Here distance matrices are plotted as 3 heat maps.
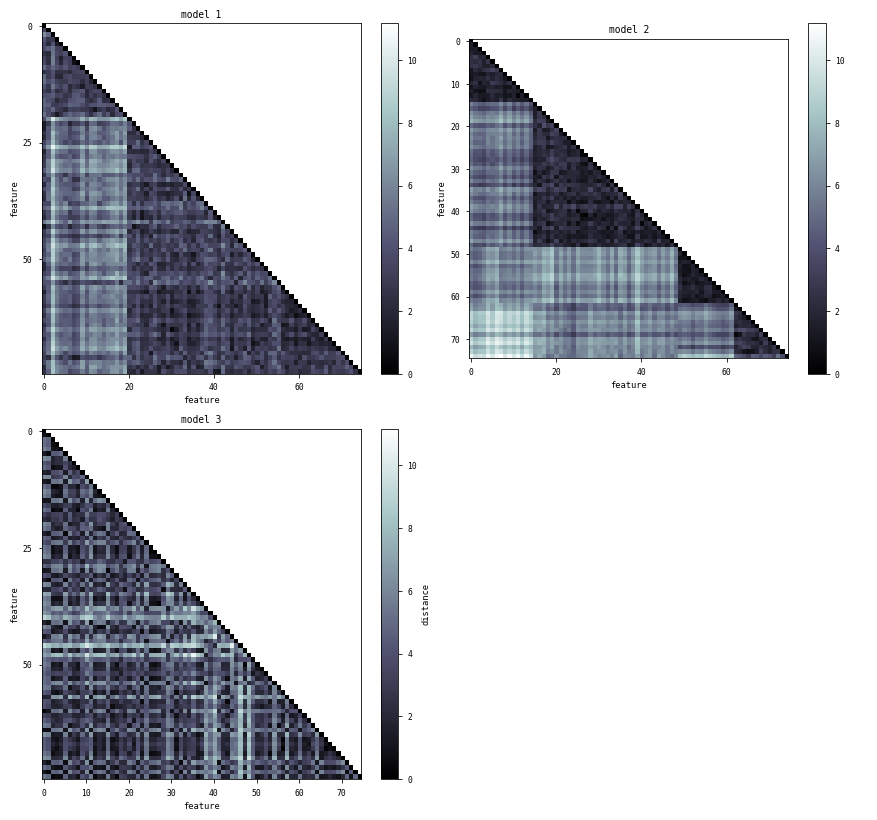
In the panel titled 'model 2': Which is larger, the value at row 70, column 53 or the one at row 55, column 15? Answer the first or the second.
the second
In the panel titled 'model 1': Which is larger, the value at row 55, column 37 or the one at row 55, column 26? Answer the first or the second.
the second
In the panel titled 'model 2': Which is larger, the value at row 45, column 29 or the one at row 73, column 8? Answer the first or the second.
the second
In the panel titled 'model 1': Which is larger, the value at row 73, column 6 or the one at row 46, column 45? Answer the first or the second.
the first
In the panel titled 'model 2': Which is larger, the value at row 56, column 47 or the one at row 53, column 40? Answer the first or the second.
the first
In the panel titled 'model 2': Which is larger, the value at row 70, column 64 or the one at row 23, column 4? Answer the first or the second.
the second
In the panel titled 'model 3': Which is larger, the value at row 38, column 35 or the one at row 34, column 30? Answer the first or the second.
the first
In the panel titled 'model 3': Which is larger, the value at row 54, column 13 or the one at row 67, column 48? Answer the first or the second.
the second
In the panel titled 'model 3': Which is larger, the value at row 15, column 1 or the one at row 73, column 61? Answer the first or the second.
the second
